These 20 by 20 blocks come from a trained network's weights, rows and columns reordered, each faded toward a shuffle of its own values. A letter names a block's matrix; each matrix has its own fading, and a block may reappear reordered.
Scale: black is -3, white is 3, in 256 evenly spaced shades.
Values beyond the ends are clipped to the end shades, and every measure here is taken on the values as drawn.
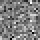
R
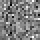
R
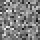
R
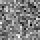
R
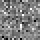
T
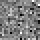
T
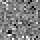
T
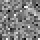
R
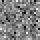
T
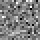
T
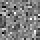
T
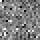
T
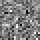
R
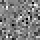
T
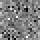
T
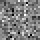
T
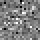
T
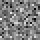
T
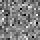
R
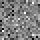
T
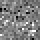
T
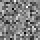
R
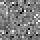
T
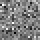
T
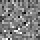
T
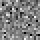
T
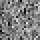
R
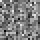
R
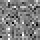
T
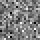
R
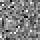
T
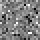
T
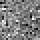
T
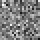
R
